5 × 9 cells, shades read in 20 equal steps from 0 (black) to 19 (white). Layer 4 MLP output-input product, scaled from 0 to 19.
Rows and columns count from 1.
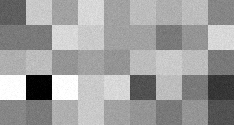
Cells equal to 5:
0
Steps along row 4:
down up down up down up down down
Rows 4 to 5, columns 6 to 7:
6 14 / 11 9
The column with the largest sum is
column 4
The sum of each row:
113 109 113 102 96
